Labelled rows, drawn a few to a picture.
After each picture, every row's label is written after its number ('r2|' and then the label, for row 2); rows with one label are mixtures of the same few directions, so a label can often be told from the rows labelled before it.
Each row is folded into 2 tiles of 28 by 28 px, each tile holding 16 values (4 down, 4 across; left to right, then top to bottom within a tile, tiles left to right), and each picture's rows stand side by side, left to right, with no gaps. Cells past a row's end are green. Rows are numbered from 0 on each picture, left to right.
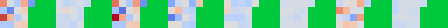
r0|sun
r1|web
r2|sun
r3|sun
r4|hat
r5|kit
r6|kit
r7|hat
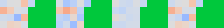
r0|kit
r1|web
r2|sun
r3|kit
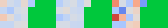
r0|sun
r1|sun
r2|sun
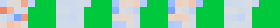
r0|kit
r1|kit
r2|hat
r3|hat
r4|kit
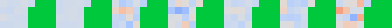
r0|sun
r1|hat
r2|web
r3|web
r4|web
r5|hat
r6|kit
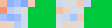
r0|hat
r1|kit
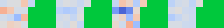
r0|kit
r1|web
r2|web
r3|sun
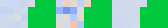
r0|kit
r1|web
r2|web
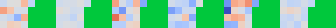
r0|kit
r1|kit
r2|sun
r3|kit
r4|hat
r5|web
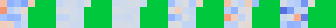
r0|hat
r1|sun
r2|kit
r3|sun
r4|sun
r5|kit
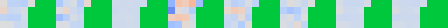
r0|hat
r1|sun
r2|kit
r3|hat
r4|web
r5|web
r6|hat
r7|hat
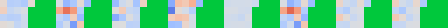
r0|hat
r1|web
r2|sun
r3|hat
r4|kit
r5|web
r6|sun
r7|sun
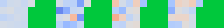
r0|sun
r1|kit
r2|sun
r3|hat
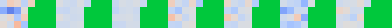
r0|web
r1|sun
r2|hat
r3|sun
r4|sun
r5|kit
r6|kit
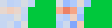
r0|web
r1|web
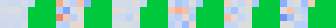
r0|web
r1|sun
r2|kit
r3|web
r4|sun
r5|sun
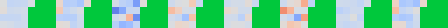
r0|hat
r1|hat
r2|kit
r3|kit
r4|kit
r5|kit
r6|kit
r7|hat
